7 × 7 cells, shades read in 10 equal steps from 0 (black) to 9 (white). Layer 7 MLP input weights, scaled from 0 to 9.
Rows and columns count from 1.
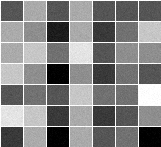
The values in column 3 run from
0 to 4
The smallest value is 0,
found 3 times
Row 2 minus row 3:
0 -2 -3 -2 -1 -1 2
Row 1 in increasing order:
3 3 3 3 3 6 6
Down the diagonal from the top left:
3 5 4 5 4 3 0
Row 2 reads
6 5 1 6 2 4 7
